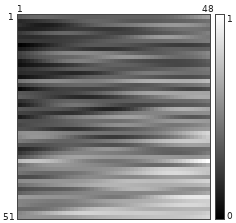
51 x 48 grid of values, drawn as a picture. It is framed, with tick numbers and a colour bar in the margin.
Grain: streaks across. Slope: up to the bottom right. Ninth with the lowest average: top left. Ninth with the highest average: bottom right.
